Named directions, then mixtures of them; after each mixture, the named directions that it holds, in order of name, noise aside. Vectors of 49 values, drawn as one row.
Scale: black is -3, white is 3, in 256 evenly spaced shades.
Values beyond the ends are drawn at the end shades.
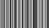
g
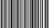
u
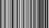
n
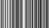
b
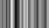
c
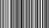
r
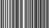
b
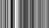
c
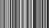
g, n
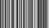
g, n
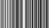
b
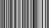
b, g, u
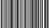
u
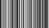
c, n, r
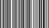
u
